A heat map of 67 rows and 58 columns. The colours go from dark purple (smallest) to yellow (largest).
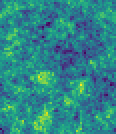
The field is mottled with small blotches. There are no regular stripes. The histogram is bell-shaped. The halves do not mirror each other.
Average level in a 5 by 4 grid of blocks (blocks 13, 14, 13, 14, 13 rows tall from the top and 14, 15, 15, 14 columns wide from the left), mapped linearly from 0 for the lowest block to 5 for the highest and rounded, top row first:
3 2 2 3 | 4 1 1 1 | 3 4 0 2 | 3 3 4 0 | 3 5 3 3
